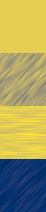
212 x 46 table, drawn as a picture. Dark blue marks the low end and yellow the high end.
It is made of 4 by 1 panels. Panel 1,1: very high, flat. Panel 2,1: high, slanting up to the right. Panel 3,1: very high, streaked across, faint in contrast. Panel 4,1: very low, slanting up to the right, faint in contrast.
